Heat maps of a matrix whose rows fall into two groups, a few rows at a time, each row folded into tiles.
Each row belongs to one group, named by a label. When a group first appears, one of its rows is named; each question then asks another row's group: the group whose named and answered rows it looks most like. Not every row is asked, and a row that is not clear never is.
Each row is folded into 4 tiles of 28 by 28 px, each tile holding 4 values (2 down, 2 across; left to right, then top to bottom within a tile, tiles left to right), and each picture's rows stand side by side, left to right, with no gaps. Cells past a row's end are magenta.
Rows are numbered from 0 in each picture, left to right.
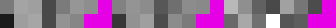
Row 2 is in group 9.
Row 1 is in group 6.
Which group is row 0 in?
6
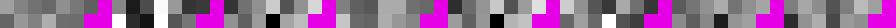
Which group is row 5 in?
9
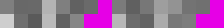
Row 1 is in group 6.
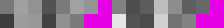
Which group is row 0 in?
6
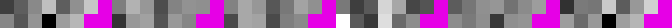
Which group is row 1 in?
6
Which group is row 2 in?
6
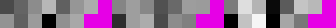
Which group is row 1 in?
6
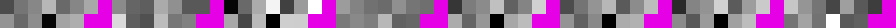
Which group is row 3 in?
9
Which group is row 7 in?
9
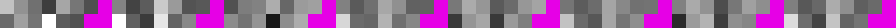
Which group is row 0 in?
9
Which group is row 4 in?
6
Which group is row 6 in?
6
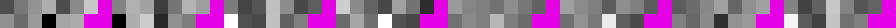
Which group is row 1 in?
6
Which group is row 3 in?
9
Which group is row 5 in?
9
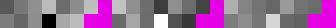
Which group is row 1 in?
9
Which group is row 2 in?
9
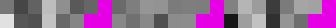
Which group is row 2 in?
6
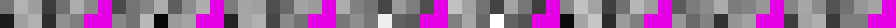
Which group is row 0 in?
6
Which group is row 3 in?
9
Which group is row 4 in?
9
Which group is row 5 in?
6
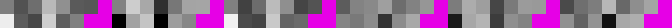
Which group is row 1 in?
6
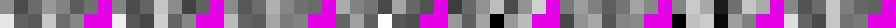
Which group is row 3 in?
9
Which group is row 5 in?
6
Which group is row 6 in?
6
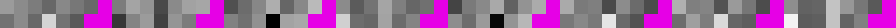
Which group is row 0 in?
9
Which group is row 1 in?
6
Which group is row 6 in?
9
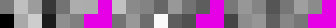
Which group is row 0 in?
6
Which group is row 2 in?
6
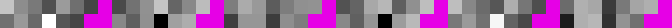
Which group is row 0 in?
9
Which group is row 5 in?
6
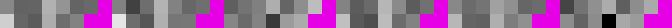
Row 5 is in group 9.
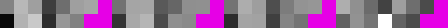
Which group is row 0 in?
6
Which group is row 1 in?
6
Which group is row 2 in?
6
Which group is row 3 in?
9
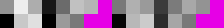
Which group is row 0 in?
6
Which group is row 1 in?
6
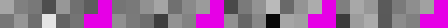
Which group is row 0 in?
9
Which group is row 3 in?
6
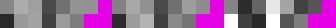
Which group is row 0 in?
6
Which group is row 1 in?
6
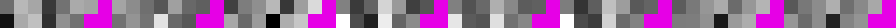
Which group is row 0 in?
6
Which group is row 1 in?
9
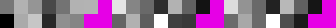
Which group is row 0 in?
6
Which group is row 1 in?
9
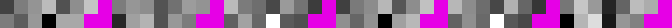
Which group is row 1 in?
6
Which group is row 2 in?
9
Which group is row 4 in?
9
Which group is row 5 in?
6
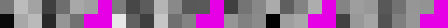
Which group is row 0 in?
6
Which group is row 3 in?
6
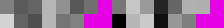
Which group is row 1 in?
6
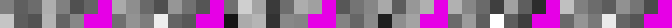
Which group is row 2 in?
6
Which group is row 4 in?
9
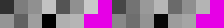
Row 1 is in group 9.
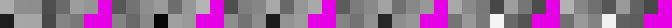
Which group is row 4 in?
9
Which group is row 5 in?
9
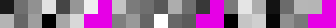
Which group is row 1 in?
9
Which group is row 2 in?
6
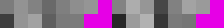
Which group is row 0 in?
6
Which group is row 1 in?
6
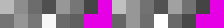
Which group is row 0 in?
9
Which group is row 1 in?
9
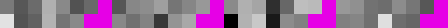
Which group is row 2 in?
6
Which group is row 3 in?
9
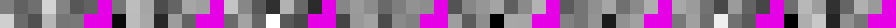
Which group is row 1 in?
6
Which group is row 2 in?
9
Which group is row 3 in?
6
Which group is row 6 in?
9
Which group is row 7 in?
6
